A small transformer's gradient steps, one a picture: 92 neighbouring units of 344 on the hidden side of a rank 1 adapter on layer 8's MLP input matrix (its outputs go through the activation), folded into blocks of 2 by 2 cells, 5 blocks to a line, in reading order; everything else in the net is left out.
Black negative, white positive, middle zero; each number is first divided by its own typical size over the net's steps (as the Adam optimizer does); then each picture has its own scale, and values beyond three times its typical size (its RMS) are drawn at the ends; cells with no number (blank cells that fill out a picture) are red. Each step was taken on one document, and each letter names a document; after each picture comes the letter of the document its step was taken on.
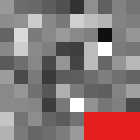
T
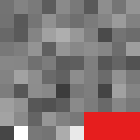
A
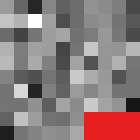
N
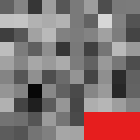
N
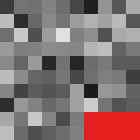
T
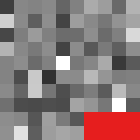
A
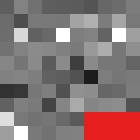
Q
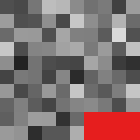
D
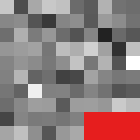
A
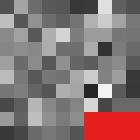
T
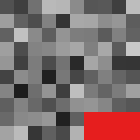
D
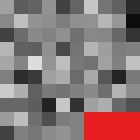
N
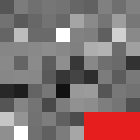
Q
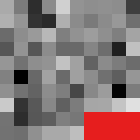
N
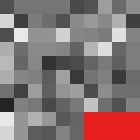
T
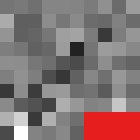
A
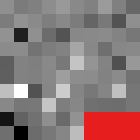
Q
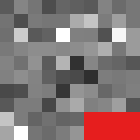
Q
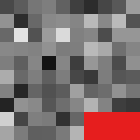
T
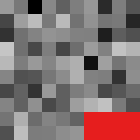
N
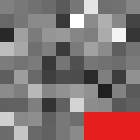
T
